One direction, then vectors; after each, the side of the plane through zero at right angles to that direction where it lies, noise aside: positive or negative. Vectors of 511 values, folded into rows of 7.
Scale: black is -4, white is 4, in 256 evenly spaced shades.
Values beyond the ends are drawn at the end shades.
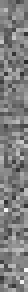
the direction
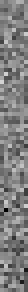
negative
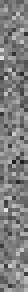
positive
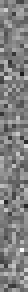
positive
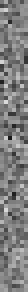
positive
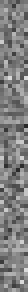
positive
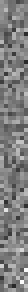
positive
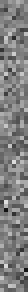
negative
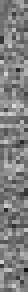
negative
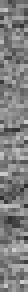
positive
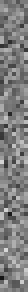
positive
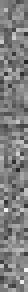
positive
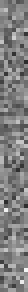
positive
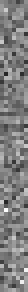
positive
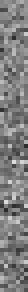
negative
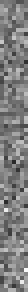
positive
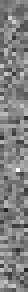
negative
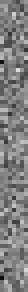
positive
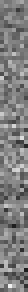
negative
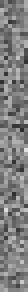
positive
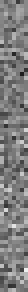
positive
